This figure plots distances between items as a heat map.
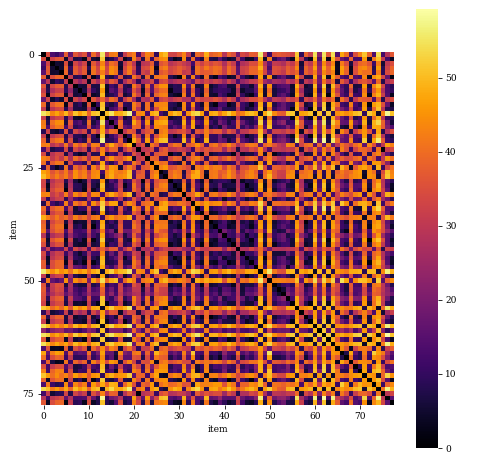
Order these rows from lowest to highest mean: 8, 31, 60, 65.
8, 65, 31, 60
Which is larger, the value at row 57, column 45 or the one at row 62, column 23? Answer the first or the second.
the first
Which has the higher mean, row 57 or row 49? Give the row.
57
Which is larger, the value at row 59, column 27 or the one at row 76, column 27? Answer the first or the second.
the second
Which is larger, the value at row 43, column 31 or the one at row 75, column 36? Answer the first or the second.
the second
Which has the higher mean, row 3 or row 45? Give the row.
3
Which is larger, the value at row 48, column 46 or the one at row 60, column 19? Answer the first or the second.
the second
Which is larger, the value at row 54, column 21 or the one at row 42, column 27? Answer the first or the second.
the second
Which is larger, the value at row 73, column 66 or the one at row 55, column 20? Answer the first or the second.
the first
